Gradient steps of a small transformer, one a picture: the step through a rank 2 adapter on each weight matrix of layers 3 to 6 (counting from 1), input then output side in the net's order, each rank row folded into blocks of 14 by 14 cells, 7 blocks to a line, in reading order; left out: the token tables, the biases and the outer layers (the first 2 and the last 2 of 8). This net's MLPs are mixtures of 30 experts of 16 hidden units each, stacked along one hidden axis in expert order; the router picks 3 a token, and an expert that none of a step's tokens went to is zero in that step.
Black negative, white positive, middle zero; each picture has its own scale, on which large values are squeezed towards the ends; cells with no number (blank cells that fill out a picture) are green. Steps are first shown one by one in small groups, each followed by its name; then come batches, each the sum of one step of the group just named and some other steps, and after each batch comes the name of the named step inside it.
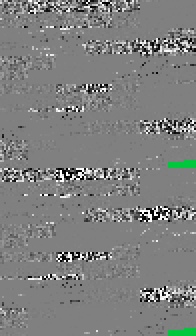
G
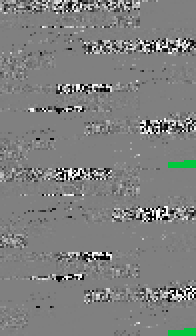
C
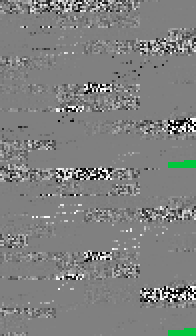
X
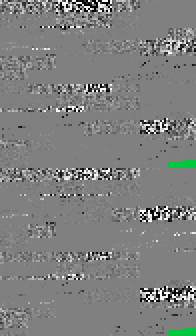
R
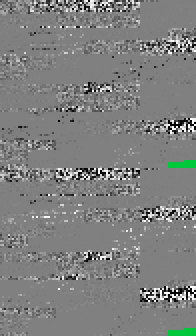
X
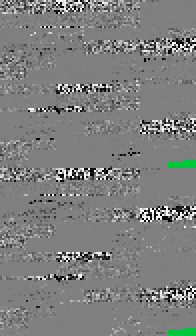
C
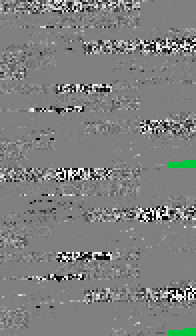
C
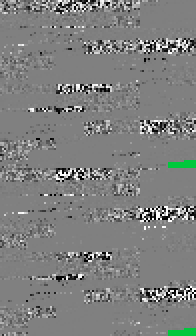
C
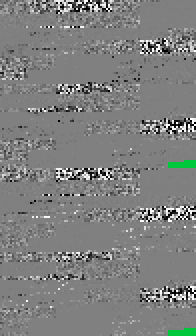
X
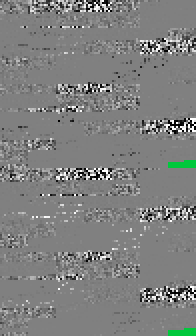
X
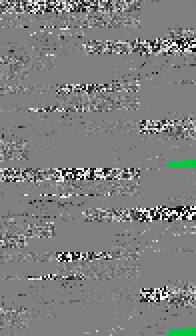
G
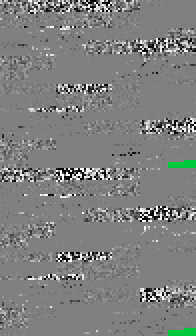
G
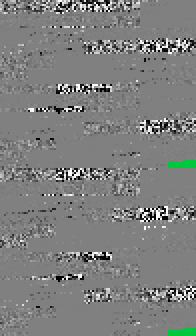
C
